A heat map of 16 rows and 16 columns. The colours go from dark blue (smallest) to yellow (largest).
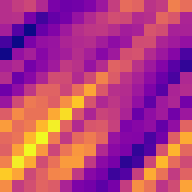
Grain: diagonal, up to the right. Mirror symmetry: none. Calmest part: top middle. Ninth with the highest average: bottom left.
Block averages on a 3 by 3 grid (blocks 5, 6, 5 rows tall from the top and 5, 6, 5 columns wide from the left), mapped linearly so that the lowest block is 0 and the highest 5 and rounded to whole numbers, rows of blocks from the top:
012 | 330 | 523
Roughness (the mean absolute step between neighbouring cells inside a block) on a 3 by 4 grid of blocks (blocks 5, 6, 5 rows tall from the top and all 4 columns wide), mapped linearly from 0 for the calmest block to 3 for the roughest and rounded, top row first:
2 0 1 1
1 2 1 1
2 2 2 3
